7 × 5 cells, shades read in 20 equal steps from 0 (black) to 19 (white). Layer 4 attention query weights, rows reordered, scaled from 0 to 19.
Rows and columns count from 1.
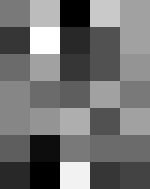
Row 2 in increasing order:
3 4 6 12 19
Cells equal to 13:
1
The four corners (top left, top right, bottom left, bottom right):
9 12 3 5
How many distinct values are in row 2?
5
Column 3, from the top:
0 3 4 7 13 9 18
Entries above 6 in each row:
4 2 3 5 4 4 1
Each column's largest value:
10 19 18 15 12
